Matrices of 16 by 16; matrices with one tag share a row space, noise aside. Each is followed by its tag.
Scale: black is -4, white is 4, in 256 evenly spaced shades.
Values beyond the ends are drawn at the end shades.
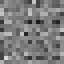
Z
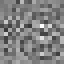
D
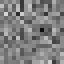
D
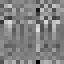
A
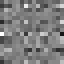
Z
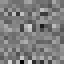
D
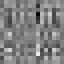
A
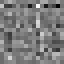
A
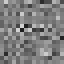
D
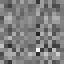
A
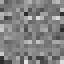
Z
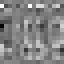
Z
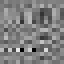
D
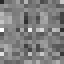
Z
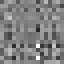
A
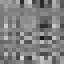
D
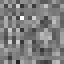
D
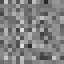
D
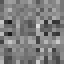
A
